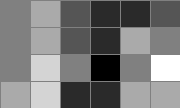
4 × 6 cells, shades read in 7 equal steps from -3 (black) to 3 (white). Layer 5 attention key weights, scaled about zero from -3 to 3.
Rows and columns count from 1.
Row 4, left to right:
1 2 -2 -2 1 1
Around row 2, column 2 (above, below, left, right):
1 2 0 -1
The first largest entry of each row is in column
2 2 6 2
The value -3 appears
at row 3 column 4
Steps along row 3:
up down down up up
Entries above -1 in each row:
2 4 5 4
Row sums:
-5 -1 2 1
